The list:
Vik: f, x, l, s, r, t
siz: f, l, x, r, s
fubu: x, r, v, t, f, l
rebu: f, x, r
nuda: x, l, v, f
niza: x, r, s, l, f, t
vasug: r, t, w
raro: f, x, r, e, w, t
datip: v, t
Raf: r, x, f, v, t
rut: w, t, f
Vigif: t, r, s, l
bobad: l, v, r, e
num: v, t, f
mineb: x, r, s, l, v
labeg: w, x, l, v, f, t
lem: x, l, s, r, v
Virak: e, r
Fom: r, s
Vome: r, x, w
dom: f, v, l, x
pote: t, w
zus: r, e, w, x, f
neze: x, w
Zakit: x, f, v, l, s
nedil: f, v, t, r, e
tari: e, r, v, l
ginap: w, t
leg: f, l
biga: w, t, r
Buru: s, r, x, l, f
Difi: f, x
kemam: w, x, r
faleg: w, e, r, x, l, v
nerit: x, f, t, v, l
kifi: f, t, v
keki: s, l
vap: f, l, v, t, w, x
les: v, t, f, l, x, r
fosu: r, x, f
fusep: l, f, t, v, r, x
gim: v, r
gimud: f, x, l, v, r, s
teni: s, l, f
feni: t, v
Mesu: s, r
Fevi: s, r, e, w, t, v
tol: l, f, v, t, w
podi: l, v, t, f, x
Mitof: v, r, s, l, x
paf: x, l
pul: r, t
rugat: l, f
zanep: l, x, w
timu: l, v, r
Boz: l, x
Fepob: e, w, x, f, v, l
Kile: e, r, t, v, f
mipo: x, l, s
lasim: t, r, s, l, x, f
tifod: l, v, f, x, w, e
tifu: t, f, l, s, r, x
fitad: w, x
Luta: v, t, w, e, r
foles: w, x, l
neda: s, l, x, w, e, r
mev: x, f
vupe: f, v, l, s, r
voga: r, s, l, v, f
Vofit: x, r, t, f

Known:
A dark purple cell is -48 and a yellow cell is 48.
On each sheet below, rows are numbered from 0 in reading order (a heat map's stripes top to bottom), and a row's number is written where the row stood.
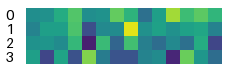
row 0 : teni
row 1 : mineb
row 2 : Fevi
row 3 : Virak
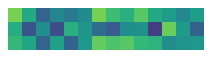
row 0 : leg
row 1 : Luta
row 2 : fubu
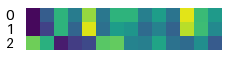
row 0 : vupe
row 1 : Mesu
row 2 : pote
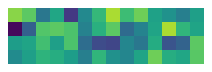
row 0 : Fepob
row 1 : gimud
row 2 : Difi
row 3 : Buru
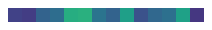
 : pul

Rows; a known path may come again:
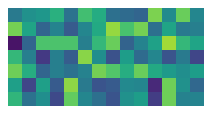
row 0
rut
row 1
tari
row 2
gimud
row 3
raro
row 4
leg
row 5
Virak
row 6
neda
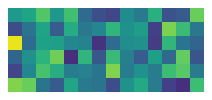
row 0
Difi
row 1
timu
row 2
bobad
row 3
kifi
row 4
lem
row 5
fitad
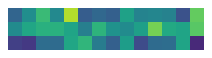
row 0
tifu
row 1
Buru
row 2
pul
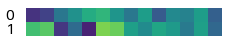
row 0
Vik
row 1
tol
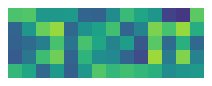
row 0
dom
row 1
voga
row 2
niza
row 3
num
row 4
fubu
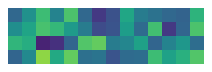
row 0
fusep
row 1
podi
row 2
vasug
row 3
fosu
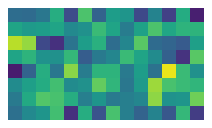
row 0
datip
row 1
rugat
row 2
neze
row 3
Mitof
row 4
vupe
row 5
teni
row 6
lasim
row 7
feni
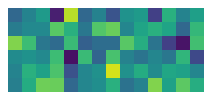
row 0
kemam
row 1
mipo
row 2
Boz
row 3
Fevi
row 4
mineb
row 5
nuda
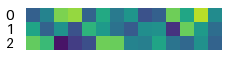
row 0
Kile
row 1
Luta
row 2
pote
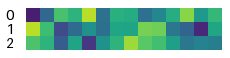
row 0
siz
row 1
paf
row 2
nerit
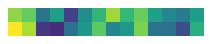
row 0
Fepob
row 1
zanep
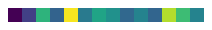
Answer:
Mesu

